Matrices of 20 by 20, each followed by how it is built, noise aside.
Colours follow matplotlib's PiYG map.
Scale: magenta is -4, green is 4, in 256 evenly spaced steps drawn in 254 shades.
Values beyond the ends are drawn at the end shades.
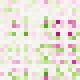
low rank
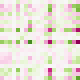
low rank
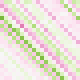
Toeplitz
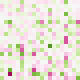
low rank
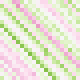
Toeplitz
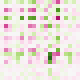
low rank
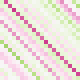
Toeplitz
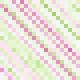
Toeplitz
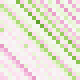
Toeplitz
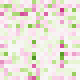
low rank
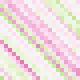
Toeplitz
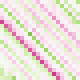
Toeplitz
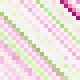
Toeplitz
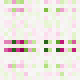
low rank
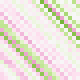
Toeplitz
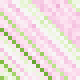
Toeplitz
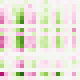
low rank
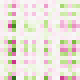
low rank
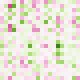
low rank
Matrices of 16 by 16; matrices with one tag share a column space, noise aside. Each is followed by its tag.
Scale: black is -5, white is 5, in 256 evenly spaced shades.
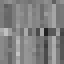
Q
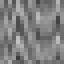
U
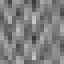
U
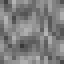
U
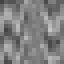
U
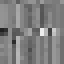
Q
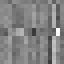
Q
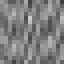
U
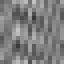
U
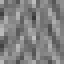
U
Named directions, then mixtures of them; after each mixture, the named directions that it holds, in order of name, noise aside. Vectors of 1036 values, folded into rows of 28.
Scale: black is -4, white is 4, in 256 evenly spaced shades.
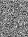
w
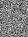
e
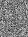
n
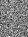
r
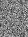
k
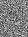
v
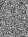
e, k, n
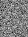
e, k, w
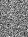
r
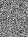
e, n, w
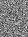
v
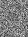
k, v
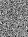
r, v, w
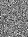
r, v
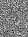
v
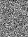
e, w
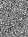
e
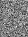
e, w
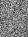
e, r
